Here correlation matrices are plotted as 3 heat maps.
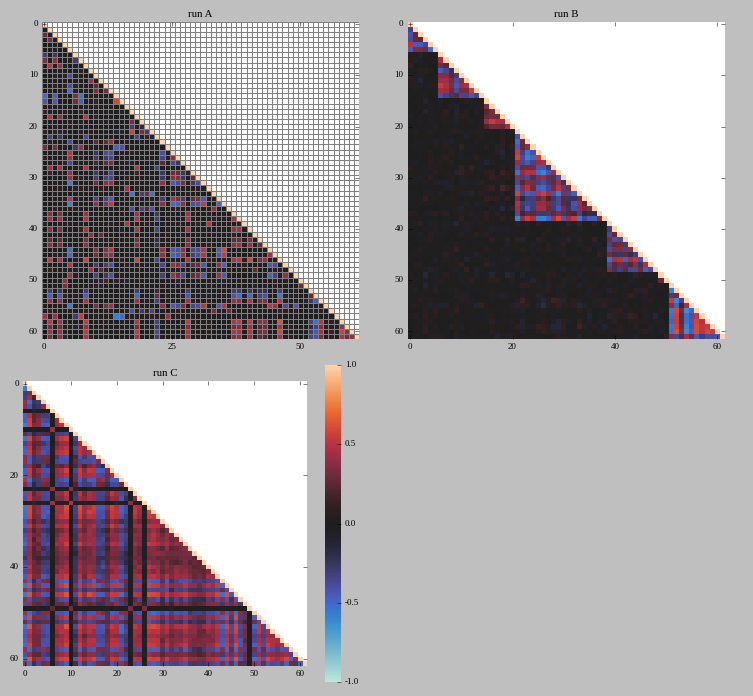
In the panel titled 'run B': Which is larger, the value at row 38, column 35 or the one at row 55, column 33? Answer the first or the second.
the second
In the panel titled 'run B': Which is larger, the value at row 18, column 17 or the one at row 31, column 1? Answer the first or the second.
the first
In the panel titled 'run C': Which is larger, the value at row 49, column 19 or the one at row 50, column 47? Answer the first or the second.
the second
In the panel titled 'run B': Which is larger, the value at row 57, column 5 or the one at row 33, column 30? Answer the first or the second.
the second
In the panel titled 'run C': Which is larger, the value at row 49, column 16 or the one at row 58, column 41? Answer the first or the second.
the first
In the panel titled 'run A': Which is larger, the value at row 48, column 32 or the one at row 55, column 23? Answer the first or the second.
the second
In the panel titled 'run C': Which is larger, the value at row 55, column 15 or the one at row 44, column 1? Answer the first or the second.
the second
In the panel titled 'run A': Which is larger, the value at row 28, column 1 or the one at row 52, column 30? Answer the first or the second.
the first
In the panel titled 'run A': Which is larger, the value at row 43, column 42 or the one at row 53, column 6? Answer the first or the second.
the first
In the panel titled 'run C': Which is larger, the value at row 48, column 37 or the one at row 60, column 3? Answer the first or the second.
the second
